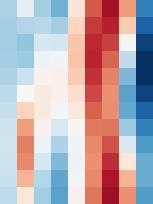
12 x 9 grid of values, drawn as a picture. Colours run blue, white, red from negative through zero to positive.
Calmest part: top left. Average level on the scale: 50%. Slope: none. Grain: streaks running down.
